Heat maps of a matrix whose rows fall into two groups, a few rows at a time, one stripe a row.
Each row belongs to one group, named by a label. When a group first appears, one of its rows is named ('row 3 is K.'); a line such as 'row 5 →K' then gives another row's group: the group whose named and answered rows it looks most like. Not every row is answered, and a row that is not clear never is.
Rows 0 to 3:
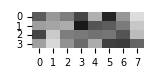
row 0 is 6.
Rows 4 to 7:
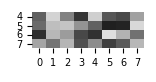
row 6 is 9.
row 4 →6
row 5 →6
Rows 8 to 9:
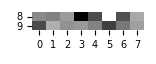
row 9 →6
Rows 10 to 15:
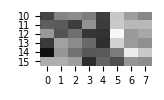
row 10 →9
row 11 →9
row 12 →9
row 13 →9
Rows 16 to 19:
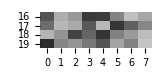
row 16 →9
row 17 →6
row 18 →9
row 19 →9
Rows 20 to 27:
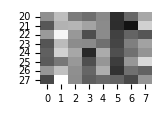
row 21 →6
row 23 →6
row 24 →6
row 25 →6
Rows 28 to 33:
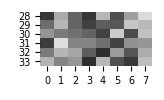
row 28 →6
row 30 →9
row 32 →9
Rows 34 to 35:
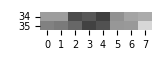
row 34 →9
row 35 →9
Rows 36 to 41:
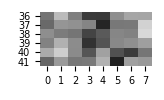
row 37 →9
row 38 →9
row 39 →9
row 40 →6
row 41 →6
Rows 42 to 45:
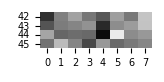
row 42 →9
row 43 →9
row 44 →9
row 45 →6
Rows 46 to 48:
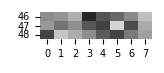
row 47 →9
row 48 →6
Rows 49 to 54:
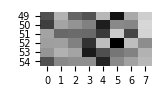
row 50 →9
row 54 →9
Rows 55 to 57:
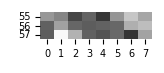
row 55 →9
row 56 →9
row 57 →6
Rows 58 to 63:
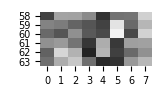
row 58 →9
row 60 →9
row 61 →6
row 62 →6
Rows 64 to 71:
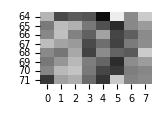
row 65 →6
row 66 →6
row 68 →6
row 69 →6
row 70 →6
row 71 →9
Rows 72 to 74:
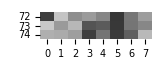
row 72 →6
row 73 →6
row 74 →6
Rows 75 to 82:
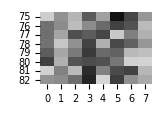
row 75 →6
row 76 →6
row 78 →6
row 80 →9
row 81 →6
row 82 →6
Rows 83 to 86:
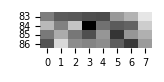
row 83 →9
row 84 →6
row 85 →6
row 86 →6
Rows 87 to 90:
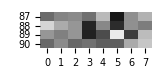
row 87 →6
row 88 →6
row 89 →9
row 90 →9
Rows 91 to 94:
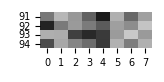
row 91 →9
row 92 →9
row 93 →9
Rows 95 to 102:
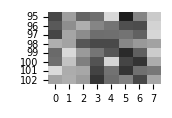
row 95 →6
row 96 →6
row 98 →9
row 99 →6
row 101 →6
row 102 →6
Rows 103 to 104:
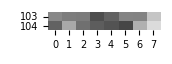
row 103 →9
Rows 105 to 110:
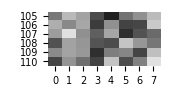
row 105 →9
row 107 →6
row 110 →6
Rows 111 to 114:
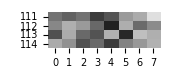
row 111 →9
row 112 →9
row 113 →6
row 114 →9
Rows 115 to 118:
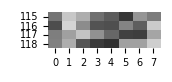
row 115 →6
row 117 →6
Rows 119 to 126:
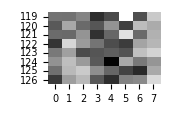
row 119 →9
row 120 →6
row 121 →9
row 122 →6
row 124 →9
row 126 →9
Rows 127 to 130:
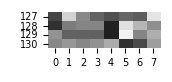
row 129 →9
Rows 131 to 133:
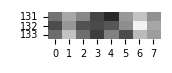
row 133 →6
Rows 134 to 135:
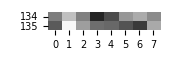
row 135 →6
